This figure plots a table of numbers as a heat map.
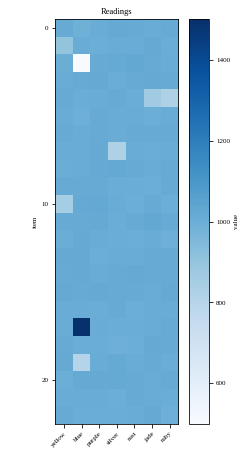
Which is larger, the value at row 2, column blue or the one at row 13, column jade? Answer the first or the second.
the second
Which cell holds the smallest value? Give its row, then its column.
2, blue
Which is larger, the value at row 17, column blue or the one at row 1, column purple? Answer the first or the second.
the first
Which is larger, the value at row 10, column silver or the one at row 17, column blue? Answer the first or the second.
the second
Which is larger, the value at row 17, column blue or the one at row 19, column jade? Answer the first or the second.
the first
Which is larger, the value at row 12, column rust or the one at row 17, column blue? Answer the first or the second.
the second
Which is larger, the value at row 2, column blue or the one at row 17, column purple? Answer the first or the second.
the second
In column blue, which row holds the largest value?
17
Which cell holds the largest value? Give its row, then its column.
17, blue
